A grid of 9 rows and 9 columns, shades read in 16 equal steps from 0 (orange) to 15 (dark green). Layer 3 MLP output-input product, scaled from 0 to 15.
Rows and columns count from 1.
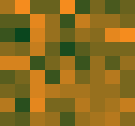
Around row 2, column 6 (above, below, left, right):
12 6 12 6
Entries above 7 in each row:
6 4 3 7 4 5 3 3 3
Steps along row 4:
up down up up down down same same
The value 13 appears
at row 8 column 2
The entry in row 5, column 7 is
6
